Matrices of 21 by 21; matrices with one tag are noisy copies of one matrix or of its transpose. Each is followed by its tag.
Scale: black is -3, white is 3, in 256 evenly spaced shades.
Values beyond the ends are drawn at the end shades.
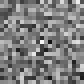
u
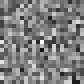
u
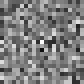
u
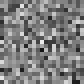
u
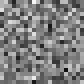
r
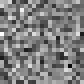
r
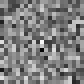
u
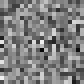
u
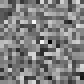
u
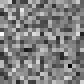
r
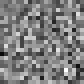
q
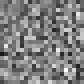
q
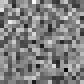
r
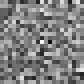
u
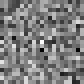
u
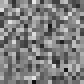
r
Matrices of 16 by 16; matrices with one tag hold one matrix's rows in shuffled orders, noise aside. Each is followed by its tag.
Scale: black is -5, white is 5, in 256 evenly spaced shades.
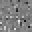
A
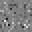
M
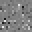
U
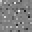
A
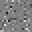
M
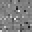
A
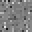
M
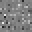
U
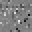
A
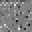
A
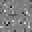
M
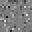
M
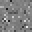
M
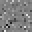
M
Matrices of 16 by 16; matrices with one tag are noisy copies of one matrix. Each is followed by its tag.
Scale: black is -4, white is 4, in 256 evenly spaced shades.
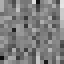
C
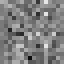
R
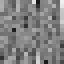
C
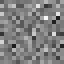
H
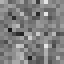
R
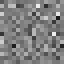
H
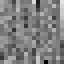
C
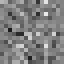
R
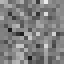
R
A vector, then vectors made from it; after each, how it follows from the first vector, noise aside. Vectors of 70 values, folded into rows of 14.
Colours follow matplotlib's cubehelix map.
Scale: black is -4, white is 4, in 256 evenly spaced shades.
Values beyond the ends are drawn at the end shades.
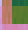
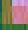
negated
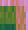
reversed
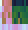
scaled up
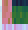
scaled up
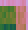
reversed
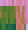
reversed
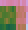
reversed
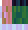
scaled up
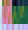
scaled up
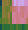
negated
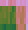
reversed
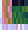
scaled up
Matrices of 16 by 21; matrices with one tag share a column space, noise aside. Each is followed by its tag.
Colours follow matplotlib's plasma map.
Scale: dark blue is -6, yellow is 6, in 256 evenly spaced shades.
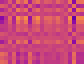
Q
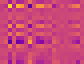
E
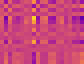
Q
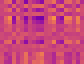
Q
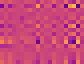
E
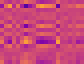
E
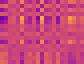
Q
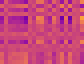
Q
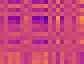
Q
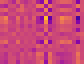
Q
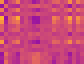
Q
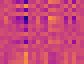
Q
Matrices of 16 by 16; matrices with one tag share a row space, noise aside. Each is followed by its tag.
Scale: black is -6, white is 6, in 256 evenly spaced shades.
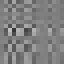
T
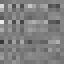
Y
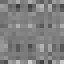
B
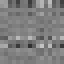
B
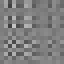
T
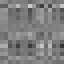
B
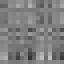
B
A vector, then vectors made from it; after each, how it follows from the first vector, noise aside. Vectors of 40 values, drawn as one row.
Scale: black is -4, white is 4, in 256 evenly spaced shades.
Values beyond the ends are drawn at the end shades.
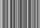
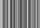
copied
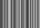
sign-scrambled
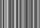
wrapped around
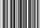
scaled up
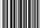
scaled up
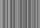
shrunk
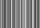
wrapped around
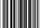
scaled up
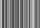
wrapped around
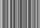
copied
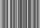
copied
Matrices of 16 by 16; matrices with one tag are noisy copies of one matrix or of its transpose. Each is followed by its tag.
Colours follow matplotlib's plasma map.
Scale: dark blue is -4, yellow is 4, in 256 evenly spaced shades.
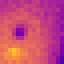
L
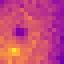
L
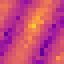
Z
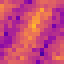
Z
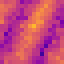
Z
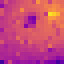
L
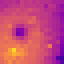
L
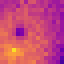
L
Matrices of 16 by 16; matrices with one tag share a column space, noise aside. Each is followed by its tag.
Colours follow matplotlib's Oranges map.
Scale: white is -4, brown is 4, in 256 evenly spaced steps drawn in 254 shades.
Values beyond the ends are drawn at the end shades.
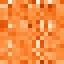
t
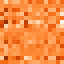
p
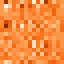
t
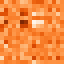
p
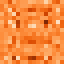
p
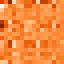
t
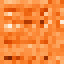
p
